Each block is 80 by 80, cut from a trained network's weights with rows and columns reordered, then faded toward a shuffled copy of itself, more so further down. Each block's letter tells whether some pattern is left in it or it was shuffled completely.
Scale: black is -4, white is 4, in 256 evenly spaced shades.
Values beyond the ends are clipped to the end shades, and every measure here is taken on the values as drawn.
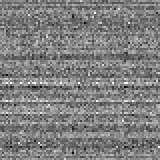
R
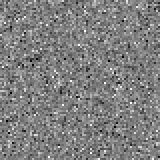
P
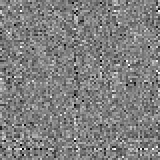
R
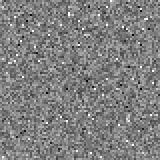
P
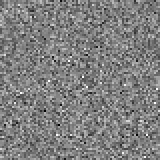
R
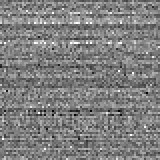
R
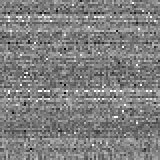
R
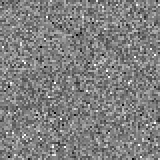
P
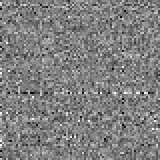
R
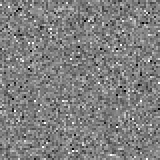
P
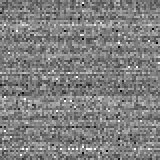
R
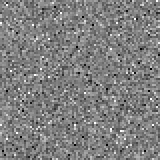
P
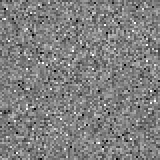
P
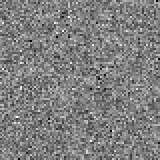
R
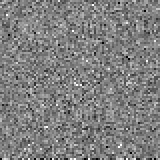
R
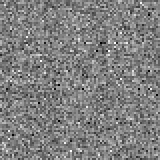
R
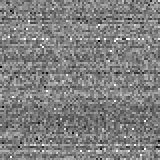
R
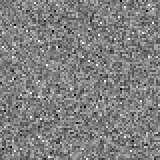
P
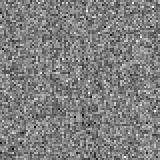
R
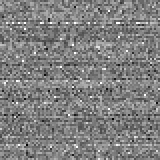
R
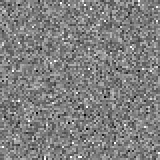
P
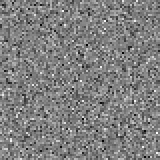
P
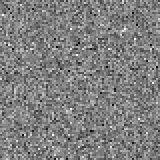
R
